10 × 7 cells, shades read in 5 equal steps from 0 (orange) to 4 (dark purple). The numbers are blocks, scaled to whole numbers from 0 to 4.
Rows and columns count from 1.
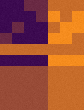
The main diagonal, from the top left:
4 4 4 4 1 0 1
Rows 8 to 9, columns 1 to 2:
2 2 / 2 2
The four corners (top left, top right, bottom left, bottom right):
4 1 2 1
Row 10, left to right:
2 2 2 2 1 1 1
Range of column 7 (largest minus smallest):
1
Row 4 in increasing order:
0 0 1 3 4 4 4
